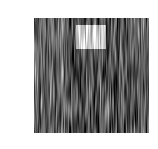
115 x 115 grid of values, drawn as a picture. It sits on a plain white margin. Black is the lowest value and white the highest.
Ninth with the highest average: top middle. Grain: streaks running down. Odd patch: higher, in the top middle.
